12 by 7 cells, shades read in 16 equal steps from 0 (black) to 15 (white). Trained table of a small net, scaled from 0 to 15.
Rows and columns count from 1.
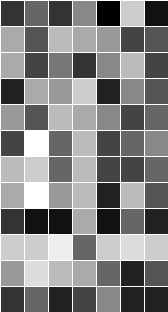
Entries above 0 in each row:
6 7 7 7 7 7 7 7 7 7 7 7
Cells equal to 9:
5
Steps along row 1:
up down up down up down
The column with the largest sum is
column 4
